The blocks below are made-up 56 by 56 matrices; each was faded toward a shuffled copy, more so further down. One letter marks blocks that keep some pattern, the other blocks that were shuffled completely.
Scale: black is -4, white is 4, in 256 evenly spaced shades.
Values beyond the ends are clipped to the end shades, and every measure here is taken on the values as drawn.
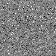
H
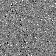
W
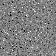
W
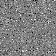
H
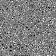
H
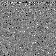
H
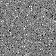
W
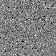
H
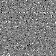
H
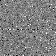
H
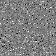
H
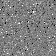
W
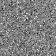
W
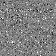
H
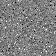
W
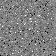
W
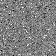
W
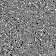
W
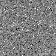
W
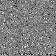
H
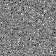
W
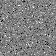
W
